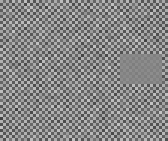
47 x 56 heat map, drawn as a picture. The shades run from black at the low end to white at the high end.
The middle right is the calmest part. The values fall into two levels. No single row or column stands out from its neighbours. An odd patch, calmer than its surroundings, sits in the middle right.
